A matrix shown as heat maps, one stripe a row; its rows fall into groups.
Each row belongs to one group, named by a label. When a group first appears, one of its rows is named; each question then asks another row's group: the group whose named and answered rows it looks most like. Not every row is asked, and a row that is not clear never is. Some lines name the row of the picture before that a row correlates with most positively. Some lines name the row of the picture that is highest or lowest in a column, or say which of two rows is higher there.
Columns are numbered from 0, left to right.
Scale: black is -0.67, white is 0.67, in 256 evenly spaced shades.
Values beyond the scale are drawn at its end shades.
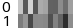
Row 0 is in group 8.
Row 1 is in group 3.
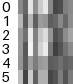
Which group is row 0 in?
8
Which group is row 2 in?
8
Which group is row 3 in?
8
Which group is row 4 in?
8
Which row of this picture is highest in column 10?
2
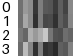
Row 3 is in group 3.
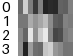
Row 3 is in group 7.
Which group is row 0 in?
3
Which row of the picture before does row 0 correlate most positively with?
3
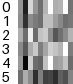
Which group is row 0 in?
7
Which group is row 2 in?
8
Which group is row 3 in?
7
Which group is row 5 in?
3
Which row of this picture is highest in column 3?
3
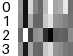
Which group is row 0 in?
7
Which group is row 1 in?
7
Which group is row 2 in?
3
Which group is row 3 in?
7
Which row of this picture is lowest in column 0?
2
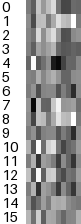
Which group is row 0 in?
8
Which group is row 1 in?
7
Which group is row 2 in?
8
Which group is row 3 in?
8
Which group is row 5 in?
8
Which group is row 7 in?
7
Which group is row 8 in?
7
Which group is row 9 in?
3
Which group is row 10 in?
8
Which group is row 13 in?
3
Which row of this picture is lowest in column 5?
4
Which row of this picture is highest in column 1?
4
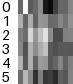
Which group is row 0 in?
3
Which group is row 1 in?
8
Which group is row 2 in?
8
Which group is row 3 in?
8
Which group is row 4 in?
8
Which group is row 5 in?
3
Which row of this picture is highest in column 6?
2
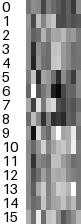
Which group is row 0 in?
3
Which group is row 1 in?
8
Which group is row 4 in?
7
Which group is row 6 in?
3
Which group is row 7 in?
8
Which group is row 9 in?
7
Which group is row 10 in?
7
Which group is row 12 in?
7
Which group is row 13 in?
7
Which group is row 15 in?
8
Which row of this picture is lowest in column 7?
8
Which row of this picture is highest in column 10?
15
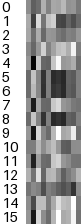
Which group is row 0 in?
7
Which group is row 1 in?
8
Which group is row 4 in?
7
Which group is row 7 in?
7
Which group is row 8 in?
3
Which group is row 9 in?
7
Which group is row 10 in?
8
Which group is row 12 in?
8
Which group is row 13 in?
3
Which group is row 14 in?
7
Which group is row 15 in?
7
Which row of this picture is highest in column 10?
12
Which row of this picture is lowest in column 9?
13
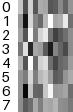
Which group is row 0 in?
8
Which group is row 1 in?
7
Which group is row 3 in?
3
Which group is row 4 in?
8
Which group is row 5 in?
8
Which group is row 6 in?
7
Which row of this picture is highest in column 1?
3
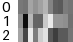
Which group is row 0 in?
8
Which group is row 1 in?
7
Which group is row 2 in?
8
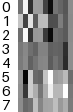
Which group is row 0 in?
3
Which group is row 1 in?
8
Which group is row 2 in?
3
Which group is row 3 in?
3
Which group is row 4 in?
3
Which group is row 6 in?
7
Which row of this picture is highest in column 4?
1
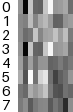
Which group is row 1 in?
8
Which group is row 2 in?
7
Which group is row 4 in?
8
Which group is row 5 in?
8
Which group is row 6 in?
8
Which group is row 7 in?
3
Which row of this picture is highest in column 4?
5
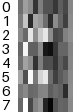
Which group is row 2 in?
8
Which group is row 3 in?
3
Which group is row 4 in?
3
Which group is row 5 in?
8
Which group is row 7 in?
3
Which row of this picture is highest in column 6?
2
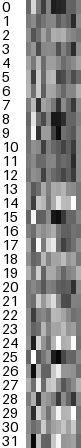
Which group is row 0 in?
3
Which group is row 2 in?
7
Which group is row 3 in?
3
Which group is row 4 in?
8
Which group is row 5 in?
8
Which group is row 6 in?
8
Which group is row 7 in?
3
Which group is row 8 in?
3
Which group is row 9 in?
3
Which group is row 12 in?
3
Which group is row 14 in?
7
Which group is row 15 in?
3
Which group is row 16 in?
8
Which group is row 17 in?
8
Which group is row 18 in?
7
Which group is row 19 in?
8
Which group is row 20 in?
3
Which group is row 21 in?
8
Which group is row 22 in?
7
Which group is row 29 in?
7
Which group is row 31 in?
7
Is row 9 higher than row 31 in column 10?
Yes
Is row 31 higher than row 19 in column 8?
Yes
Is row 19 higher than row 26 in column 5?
No
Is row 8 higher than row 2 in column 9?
No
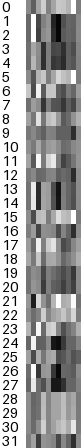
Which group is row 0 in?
7
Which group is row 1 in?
3
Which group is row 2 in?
3
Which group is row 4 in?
3
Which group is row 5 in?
7
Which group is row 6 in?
8
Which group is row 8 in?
8
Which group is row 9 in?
3
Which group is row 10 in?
8
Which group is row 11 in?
8
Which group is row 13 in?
3
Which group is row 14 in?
3
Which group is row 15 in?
7
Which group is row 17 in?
8
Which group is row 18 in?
8
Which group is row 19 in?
3
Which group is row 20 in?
3
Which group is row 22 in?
7
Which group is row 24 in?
3
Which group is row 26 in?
3
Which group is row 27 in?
3
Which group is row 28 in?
7
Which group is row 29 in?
7
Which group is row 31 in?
3
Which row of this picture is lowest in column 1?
21
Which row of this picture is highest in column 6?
21
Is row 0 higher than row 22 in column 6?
Yes
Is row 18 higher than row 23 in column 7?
Yes
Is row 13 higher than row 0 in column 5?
No
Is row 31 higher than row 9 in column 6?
No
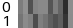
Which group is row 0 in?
3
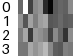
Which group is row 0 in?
3
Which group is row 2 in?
3
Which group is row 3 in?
8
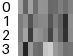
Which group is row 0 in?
8
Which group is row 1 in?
3
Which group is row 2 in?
3
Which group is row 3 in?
7
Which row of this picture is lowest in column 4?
3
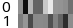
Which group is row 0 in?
7
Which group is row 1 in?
3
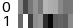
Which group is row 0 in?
7
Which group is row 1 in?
3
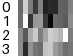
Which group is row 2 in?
7
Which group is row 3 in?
7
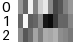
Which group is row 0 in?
8
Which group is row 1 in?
3
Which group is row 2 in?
7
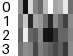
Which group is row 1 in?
3
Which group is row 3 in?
3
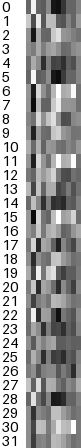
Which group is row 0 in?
3
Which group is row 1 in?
8
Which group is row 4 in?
3
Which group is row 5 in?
3
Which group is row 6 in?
7
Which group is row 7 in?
7
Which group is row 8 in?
8
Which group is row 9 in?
7
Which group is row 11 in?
7
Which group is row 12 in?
8
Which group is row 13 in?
8
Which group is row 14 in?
3
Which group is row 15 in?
7
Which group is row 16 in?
8
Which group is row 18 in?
7
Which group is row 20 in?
3
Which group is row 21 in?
7
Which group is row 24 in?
8
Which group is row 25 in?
3
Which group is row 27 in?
8
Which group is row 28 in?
3
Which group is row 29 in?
7
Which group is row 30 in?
7
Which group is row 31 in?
7
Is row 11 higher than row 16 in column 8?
Yes
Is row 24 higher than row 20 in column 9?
Yes
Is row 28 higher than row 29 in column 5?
No
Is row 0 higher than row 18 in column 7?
No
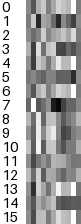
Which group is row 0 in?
7
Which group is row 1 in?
3
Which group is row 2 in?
7
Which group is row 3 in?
8
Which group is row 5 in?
3
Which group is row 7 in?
3
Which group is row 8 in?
8
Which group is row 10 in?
8
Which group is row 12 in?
8
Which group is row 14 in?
8
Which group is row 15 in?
7
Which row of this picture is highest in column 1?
7
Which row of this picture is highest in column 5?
9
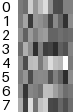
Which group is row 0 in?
8
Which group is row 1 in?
3
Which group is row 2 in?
8
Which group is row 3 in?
3
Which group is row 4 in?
7
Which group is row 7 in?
8
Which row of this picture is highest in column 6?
4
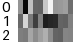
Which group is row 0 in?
7
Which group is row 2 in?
8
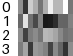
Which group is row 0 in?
7
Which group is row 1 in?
3
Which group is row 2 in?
7
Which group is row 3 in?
3
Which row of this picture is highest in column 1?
1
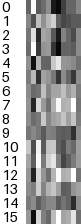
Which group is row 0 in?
3
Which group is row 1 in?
8
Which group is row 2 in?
3
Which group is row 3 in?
3
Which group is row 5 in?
3
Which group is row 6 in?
7
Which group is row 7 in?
7
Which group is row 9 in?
3
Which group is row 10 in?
8
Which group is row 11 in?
8
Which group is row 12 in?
7
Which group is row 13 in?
8
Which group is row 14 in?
3
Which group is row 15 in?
7
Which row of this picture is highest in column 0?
10
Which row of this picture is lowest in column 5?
0
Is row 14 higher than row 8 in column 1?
Yes
